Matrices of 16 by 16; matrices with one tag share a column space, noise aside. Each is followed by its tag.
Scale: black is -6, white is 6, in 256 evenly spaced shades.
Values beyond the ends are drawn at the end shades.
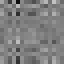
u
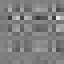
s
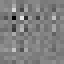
s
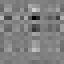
s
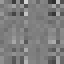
u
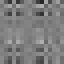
u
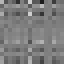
u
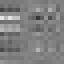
s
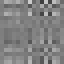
u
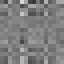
u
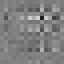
s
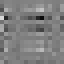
s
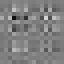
s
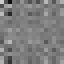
u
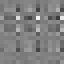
s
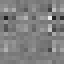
s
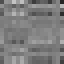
u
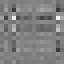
s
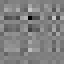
s
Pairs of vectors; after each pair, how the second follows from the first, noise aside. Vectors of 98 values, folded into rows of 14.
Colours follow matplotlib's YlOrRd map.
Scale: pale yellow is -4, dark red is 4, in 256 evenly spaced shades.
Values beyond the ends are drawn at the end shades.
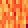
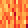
copied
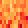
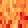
copied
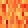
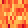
shuffled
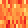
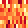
scaled up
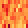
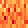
shuffled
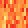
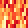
scaled up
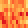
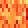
shuffled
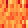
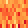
shuffled
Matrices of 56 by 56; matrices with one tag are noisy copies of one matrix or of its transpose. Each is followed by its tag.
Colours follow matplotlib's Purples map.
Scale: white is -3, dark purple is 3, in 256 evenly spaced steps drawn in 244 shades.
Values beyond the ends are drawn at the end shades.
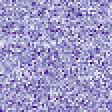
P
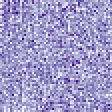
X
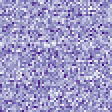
P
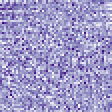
X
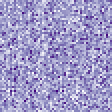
P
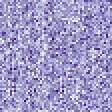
P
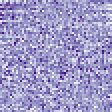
X
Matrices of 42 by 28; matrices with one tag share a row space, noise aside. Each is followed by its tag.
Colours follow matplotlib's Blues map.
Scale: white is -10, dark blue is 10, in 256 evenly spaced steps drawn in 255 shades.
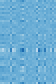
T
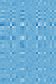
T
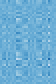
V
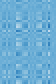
V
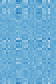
V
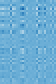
T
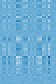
V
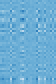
T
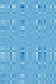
T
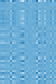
T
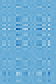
V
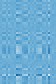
V
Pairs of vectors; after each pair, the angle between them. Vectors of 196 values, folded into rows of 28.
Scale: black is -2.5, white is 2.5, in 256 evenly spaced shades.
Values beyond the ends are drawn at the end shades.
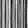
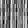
nearly opposite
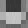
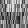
partly opposed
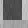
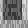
nearly parallel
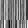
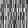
partly aligned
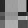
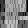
nearly parallel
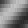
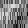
partly aligned
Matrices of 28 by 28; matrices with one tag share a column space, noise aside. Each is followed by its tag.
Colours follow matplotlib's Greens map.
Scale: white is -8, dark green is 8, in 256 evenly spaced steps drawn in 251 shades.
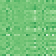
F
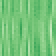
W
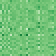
F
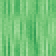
W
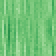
W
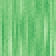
W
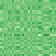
F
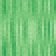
W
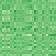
F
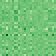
F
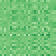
F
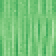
W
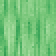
W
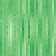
W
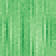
W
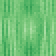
W
